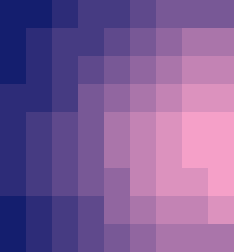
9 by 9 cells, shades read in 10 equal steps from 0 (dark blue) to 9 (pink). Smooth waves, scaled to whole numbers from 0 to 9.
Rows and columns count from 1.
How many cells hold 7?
8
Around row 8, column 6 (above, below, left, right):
7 5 5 7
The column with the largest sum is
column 9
